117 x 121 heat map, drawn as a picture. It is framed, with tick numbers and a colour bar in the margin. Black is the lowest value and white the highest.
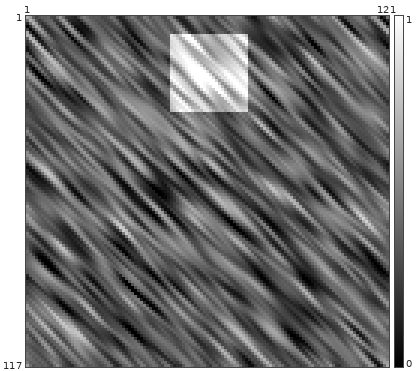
The ninth with the highest average is the top middle. Streaks slant down to the right. An odd patch, higher than its surroundings, sits in the top middle.
